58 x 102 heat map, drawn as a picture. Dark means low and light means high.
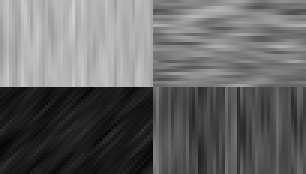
The table splits into 2 rows of 2 panels. Panel 1,1: high, streaked downward, faint in contrast. Panel 1,2: middling, streaked across. Panel 2,1: very low, slanting up to the right, faint in contrast. Panel 2,2: low, streaked downward.
